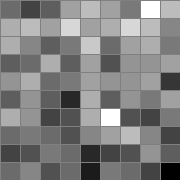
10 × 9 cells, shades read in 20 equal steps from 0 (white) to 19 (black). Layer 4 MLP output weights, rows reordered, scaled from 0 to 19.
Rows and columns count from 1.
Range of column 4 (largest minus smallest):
13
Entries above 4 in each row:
8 7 8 9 9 9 8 9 9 9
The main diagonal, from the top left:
11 5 12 12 7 12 13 9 12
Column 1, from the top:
11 6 6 12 8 12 6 11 14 11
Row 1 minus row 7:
5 6 -2 -6 -1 7 -3 -14 -5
